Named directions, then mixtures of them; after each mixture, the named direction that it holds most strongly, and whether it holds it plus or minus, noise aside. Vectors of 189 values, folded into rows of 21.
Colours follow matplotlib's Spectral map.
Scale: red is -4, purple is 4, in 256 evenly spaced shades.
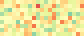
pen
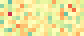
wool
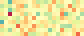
wool, plus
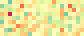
wool, plus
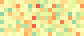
pen, plus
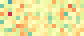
wool, plus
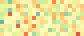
pen, plus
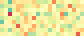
wool, plus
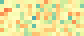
pen, minus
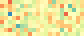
wool, minus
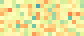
pen, minus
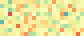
wool, plus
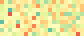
pen, plus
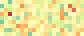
wool, plus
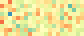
wool, minus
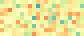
pen, minus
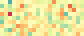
wool, plus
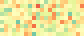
pen, plus
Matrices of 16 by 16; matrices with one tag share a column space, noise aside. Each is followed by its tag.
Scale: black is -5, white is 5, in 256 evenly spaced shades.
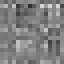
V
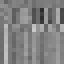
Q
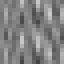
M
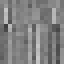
Q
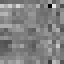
V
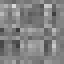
V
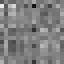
V
